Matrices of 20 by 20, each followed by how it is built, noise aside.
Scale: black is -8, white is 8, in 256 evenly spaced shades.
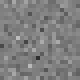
noise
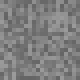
noise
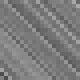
Toeplitz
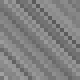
Toeplitz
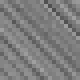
Toeplitz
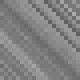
Toeplitz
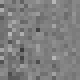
uneven columns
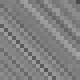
Toeplitz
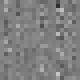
uneven columns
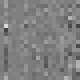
uneven columns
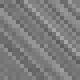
Toeplitz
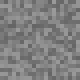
noise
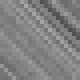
Toeplitz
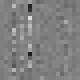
uneven columns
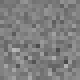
noise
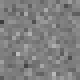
noise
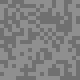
noise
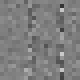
uneven columns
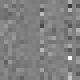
uneven columns
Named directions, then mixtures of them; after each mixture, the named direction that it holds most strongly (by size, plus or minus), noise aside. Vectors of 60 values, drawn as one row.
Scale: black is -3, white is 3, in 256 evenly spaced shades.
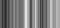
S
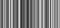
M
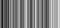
S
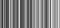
M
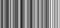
M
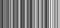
M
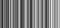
M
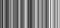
M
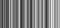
M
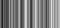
S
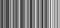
M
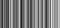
M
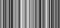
M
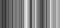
S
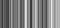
S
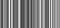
M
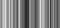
S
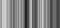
S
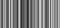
M
